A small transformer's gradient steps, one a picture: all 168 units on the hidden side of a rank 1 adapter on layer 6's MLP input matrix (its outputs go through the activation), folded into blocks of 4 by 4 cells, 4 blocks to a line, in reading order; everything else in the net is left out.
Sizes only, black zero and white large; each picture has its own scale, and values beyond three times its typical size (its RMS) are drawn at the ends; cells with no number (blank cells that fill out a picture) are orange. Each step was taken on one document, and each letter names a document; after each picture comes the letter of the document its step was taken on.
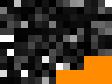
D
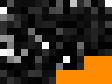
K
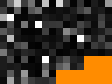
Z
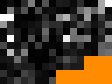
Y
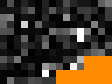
Z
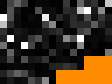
Y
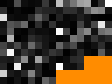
D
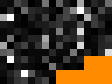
Y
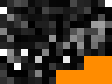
K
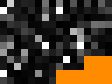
K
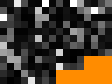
D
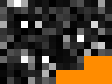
Z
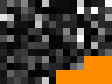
Z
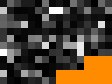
K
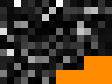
D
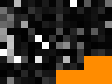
K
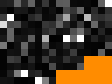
Y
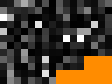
Z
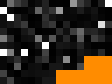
K
